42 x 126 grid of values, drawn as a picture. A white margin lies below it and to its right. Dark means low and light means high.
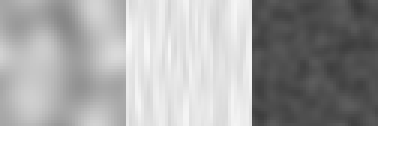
The table splits into one row of 3 panels. Panel 1,1: high, smooth. Panel 1,2: very high, streaked downward, faint in contrast. Panel 1,3: low, blotchy, faint in contrast.
